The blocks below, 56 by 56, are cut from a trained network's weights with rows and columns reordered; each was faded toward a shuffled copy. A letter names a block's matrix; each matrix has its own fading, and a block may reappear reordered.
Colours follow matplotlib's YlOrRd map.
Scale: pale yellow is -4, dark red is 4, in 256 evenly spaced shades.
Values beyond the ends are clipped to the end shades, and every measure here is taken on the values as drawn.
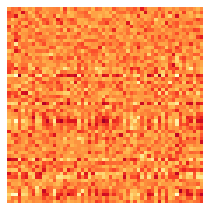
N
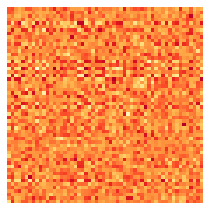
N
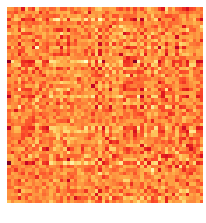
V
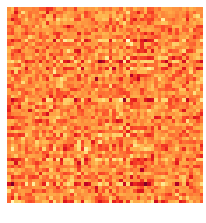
N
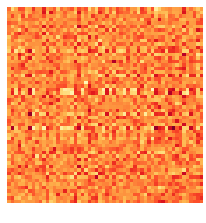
V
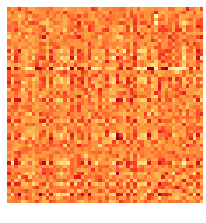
V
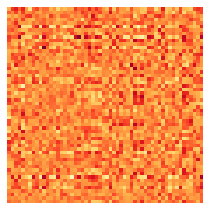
V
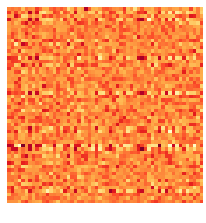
V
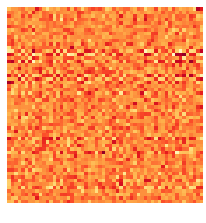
N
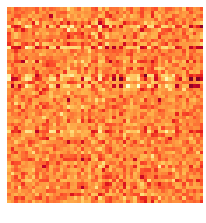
V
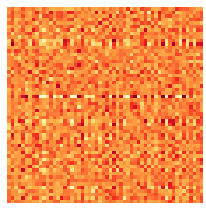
V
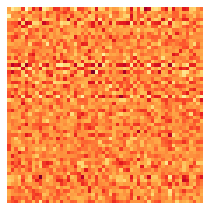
N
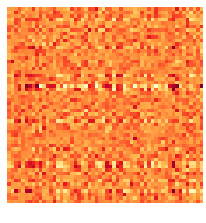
V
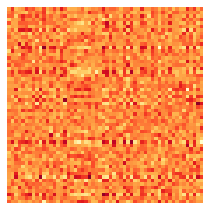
N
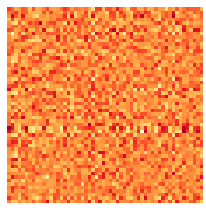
V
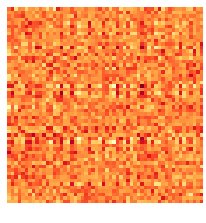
V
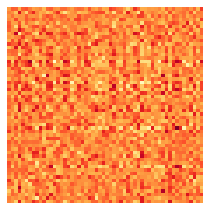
V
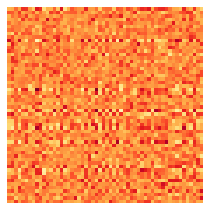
N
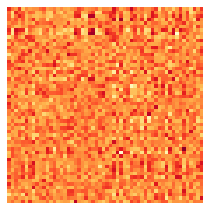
V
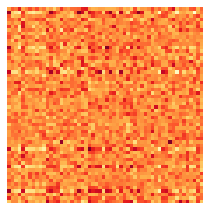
V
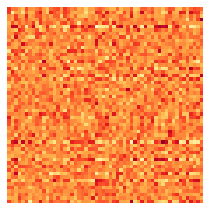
N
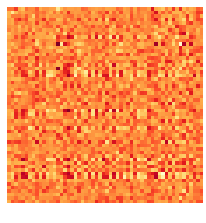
V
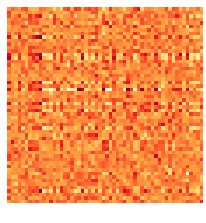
V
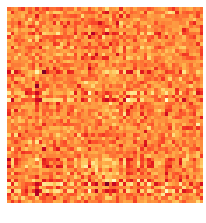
N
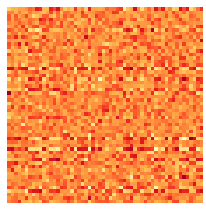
N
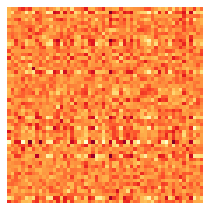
V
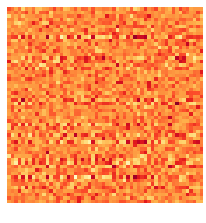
N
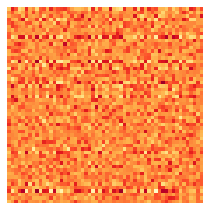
N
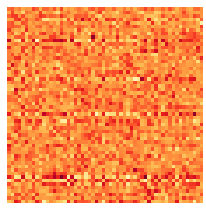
N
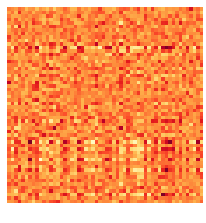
V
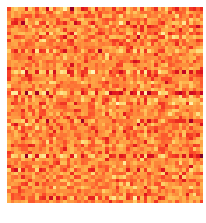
N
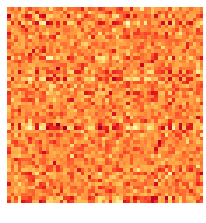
N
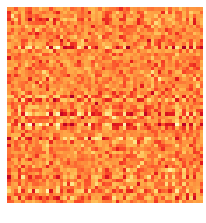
N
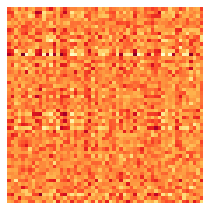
V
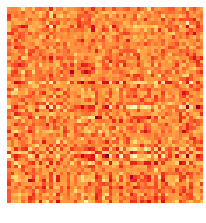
N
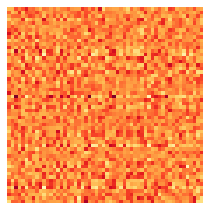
V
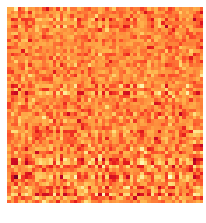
N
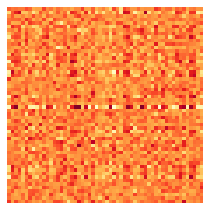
V
